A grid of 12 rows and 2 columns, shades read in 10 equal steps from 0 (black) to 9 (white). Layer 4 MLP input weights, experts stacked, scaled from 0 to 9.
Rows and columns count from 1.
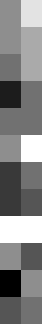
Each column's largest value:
9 9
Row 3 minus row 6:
-1 -3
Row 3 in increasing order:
4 6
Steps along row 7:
up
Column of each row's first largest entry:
2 2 2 2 1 2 2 2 1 1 2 2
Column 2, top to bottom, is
8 6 6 4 4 9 4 3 9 3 5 4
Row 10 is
5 3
